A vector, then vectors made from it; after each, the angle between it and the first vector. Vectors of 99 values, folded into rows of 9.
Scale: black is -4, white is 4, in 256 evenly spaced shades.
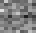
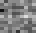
nearly opposite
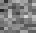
nearly opposite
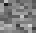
partly aligned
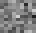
partly aligned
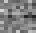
nearly parallel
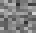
partly aligned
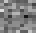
nearly parallel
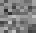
partly opposed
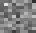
partly opposed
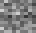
nearly parallel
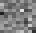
orthogonal
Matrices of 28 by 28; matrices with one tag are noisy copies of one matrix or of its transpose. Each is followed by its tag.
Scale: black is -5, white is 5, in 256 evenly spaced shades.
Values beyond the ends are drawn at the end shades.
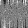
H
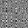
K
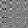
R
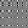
R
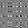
K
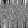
H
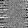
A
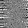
A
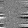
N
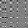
R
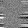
N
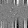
N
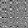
R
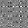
K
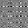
K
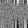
N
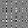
K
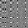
R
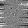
H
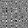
K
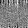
A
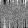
H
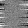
H
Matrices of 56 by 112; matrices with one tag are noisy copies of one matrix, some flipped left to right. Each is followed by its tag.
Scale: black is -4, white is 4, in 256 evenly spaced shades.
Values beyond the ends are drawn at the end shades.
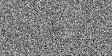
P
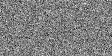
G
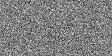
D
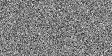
D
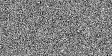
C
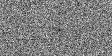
P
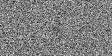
P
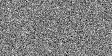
C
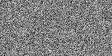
C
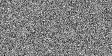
C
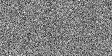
D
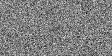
P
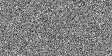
D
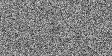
P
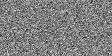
G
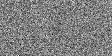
P
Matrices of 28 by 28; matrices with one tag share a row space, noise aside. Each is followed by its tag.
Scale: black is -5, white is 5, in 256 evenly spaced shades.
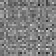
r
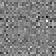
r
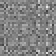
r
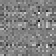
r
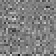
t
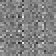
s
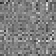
r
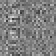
t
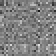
r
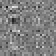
t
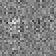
t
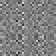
s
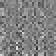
s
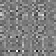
s
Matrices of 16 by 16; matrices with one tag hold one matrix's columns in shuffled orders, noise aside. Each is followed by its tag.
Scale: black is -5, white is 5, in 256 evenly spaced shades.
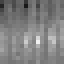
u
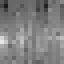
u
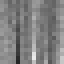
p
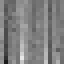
p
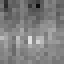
u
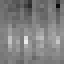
u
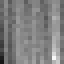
p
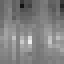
u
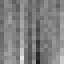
p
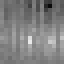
u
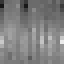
u
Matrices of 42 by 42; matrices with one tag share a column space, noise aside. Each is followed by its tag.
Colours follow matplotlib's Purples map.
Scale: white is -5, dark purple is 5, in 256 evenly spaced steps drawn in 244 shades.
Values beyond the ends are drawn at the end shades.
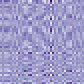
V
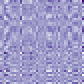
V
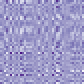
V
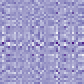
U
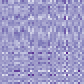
V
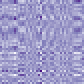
V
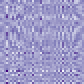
V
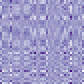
V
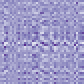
U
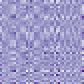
V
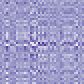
U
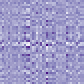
U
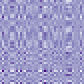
V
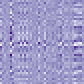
U
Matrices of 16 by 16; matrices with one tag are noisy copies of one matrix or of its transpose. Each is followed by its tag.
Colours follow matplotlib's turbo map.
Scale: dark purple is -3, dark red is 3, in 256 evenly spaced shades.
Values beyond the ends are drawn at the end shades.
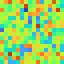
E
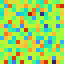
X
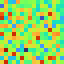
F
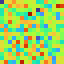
X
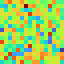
E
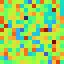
E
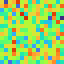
F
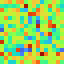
E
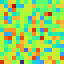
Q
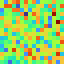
F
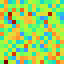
F
